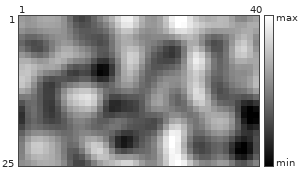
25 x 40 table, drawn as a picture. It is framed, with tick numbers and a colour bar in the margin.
Lone odd cells: none. Mirror symmetry: none. Histogram: bell-shaped. Grain: blotchy.
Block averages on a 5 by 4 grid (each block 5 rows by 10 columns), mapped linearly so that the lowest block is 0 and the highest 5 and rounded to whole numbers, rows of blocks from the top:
3354
3224
2232
1131
4350
